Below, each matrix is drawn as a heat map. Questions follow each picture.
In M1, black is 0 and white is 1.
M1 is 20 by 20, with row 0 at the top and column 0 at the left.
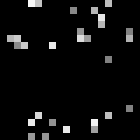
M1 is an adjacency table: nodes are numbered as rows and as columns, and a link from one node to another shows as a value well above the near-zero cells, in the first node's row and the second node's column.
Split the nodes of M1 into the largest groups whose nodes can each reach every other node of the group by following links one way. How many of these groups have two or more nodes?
0
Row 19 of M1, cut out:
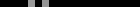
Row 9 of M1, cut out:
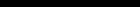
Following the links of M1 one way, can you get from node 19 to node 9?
yes
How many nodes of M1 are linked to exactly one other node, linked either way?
4
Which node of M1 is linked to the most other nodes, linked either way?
node 5
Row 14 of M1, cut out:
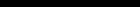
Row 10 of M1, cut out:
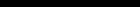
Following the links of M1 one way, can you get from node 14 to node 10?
no
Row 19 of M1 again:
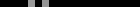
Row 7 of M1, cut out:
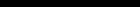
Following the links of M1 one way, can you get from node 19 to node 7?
yes
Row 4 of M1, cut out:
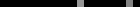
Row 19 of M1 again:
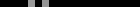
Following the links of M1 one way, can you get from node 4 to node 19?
no
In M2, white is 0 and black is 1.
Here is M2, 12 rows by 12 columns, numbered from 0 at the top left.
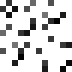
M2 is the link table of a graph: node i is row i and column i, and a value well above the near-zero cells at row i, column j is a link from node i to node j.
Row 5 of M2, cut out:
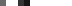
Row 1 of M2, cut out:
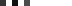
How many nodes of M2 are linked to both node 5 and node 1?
2
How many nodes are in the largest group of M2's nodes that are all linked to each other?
3
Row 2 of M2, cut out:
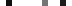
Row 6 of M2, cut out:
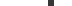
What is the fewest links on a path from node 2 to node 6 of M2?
4
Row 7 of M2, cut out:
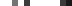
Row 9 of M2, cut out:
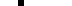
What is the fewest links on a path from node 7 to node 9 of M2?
4
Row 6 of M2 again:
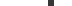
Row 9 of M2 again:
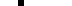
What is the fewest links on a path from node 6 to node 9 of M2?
3
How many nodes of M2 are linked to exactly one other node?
2
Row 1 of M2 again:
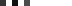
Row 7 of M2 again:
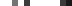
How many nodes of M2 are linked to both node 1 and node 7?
2
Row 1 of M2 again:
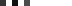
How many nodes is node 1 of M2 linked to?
3
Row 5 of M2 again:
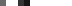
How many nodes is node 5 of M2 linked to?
3
